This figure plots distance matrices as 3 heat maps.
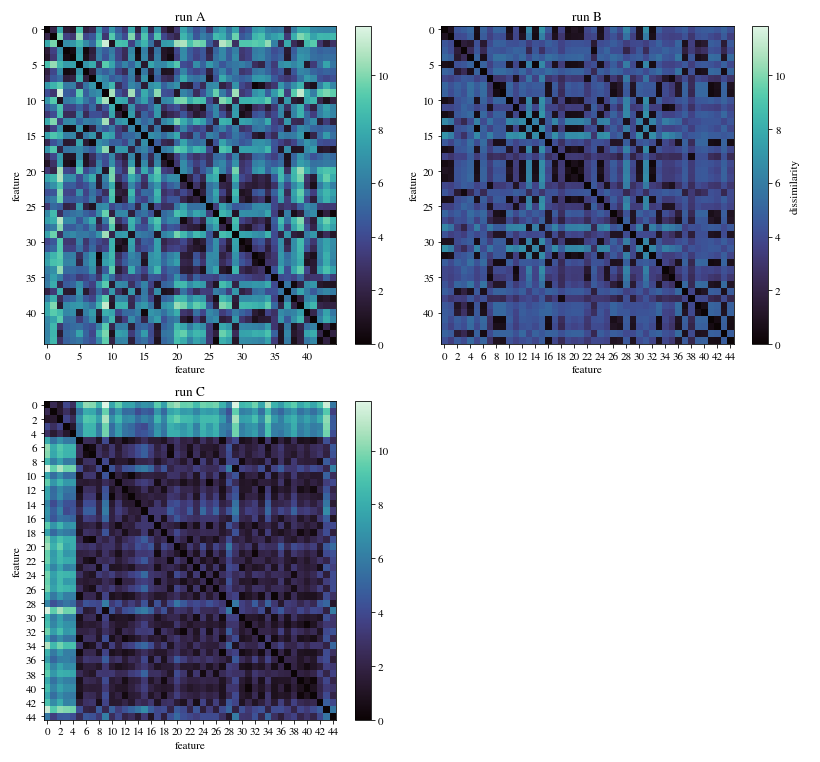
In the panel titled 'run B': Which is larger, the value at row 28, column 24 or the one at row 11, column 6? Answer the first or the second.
the first
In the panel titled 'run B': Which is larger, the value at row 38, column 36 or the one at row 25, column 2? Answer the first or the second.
the second
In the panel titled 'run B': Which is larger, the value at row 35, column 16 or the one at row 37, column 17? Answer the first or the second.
the second
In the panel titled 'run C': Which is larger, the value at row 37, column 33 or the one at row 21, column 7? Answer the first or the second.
the second
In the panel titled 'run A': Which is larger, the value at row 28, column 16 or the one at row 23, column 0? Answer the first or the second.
the first
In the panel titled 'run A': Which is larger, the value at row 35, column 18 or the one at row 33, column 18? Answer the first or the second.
the second
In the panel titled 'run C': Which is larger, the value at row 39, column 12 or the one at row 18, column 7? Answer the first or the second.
the second
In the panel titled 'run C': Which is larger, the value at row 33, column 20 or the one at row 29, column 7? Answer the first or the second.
the first
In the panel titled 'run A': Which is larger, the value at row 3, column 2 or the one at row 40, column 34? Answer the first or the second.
the first
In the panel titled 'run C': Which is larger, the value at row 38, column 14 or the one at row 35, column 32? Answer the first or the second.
the first
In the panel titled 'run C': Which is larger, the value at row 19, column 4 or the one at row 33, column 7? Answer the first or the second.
the first
